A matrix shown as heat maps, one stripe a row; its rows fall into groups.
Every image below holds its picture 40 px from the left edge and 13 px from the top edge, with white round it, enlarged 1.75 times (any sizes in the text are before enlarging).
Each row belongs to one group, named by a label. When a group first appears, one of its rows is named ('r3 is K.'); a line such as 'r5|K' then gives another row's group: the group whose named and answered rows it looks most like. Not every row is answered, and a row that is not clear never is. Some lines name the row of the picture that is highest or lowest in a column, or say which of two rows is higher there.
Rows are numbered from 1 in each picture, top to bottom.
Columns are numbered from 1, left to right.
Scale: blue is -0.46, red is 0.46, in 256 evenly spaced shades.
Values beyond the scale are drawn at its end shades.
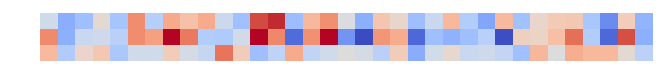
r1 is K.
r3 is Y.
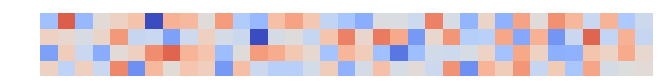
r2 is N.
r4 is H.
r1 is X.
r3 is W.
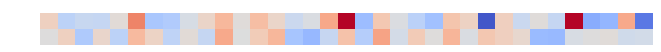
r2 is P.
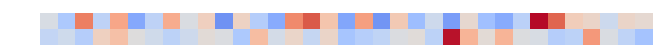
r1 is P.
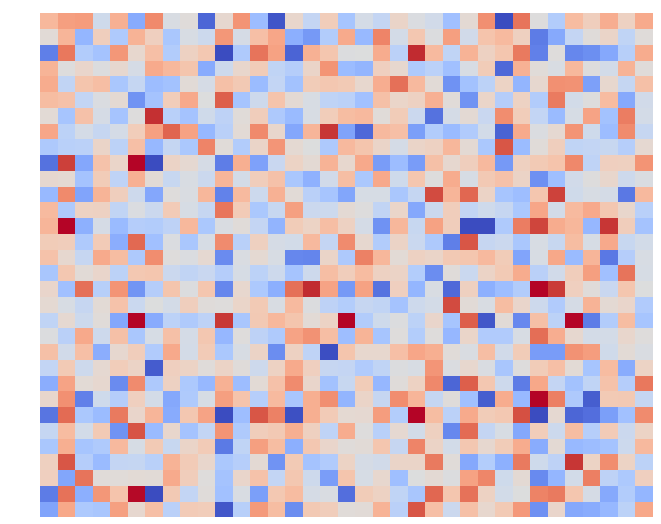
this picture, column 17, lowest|22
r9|K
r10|X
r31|X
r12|X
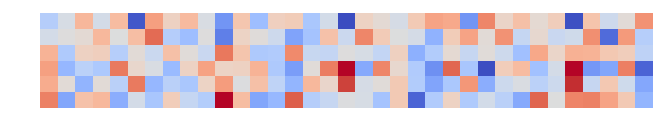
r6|Y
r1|H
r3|Y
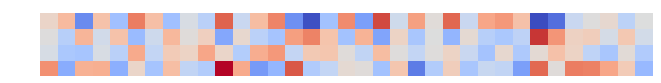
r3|K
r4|Y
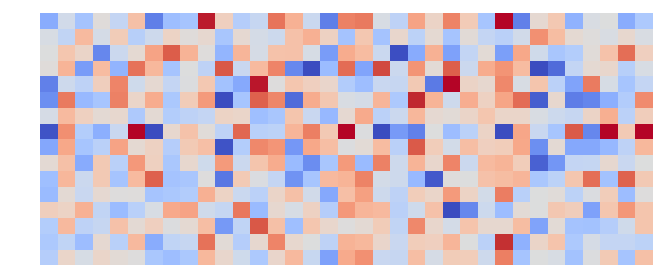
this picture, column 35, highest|8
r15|K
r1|K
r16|K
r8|X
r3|W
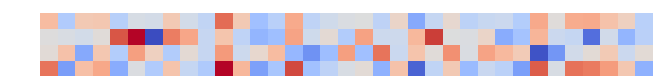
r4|Y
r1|Y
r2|X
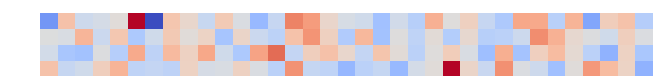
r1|X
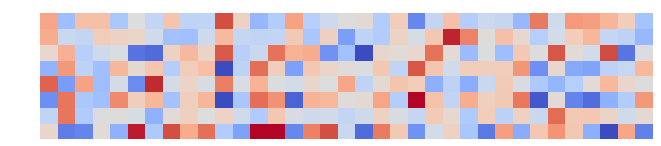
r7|X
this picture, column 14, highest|8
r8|K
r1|Y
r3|X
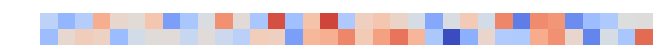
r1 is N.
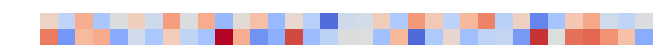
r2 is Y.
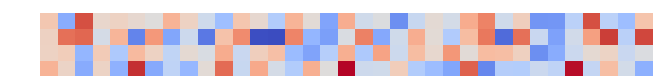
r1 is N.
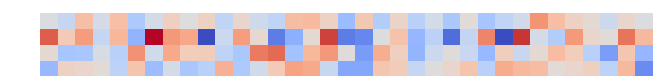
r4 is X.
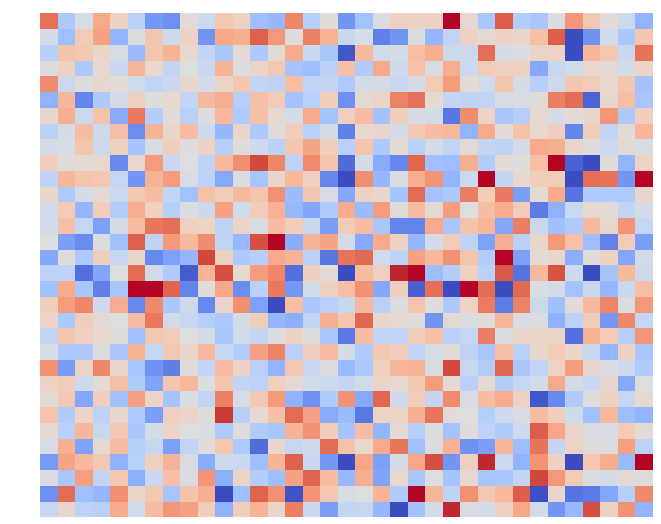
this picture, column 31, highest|6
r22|K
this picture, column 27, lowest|18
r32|W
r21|H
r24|X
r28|N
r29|H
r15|K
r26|X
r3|H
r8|H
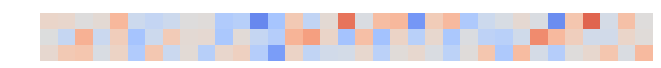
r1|N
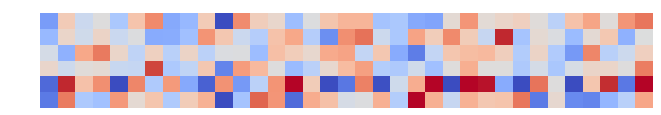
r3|N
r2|K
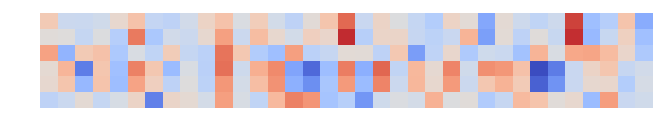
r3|Y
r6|X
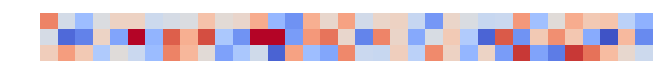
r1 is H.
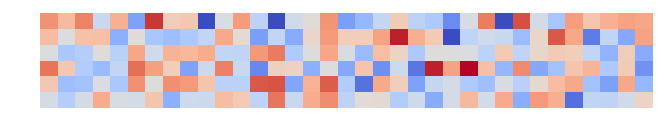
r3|K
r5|K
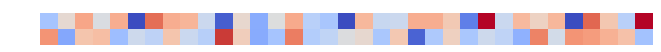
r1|H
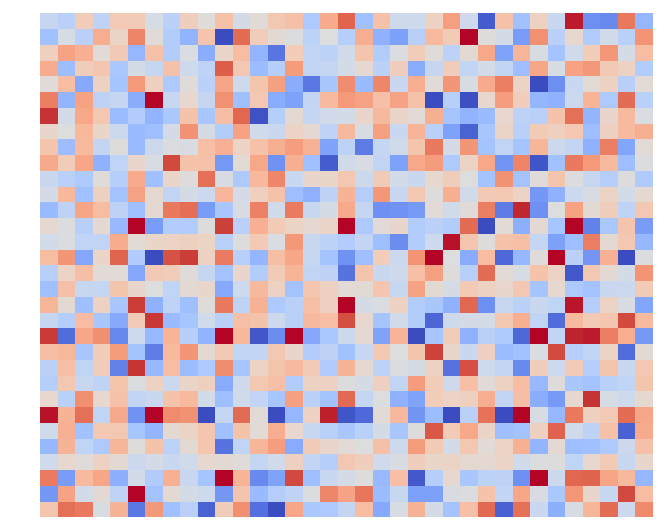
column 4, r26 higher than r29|No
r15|W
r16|X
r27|X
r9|X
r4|Y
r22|X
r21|Y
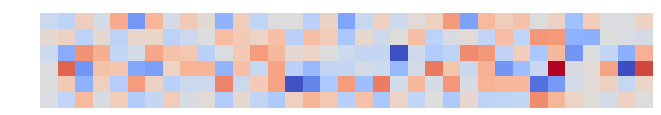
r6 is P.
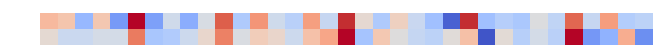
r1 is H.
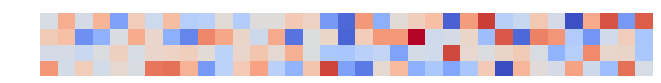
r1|H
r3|W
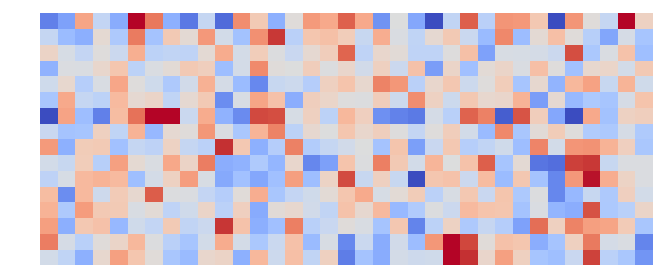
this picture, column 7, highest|7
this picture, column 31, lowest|7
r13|N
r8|K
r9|Y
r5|N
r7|W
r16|W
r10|N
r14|Y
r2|K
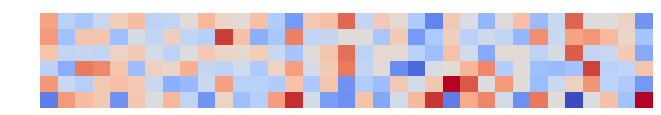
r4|N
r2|Y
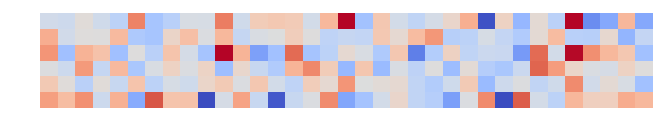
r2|X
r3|Y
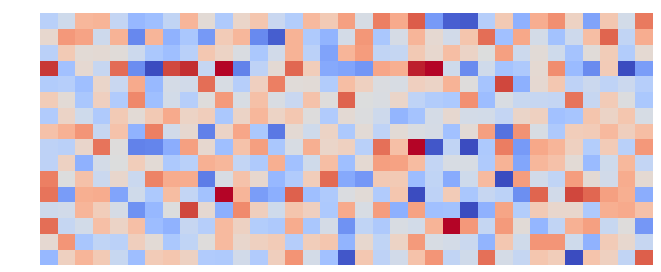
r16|H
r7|W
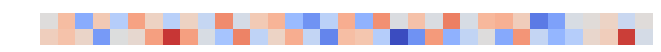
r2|W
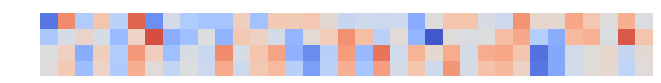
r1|X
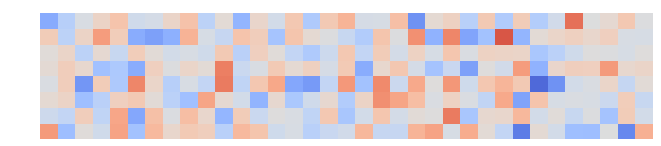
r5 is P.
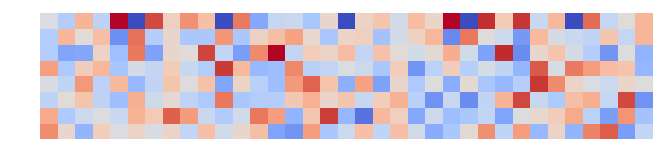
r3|K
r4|Y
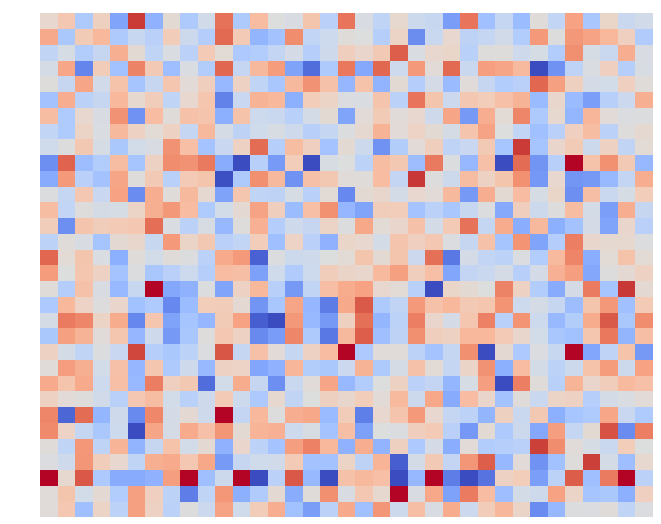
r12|H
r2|Y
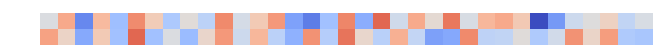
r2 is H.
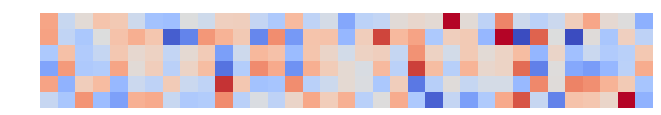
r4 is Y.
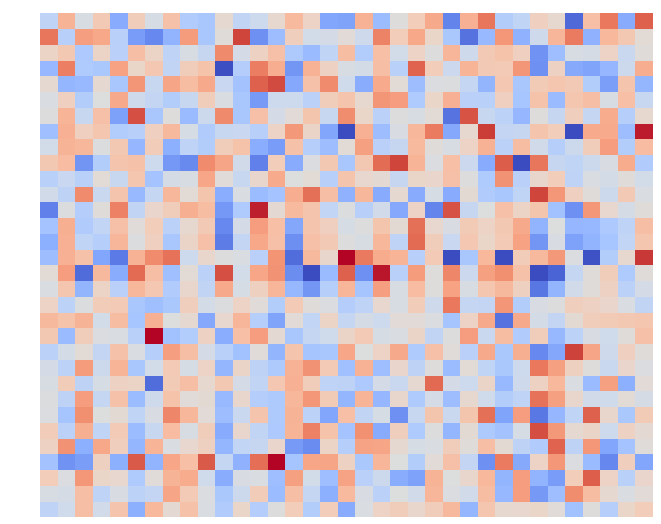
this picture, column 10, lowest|20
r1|H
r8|H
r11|K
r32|H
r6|N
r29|K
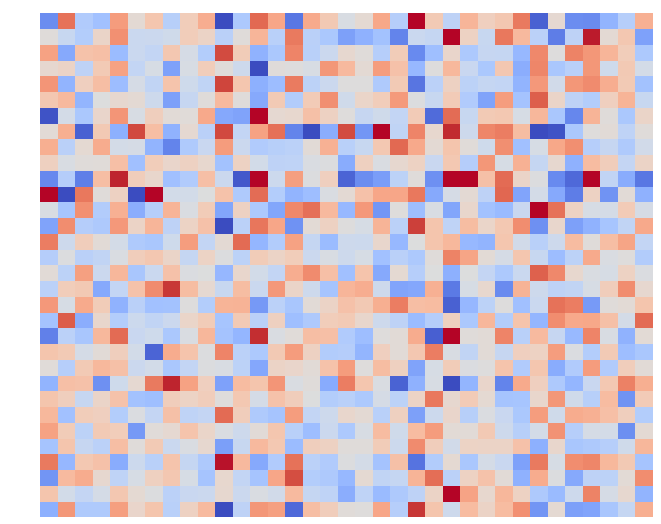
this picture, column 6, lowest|12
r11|W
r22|X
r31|W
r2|W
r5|Y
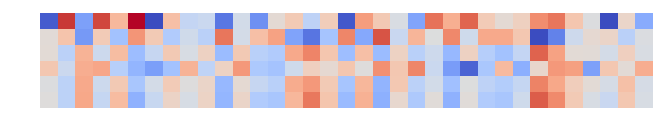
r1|X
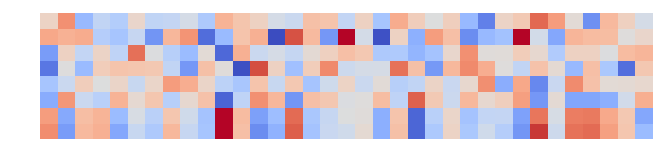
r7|Y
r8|Y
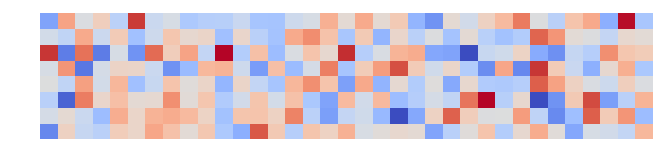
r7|W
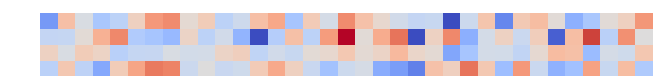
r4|W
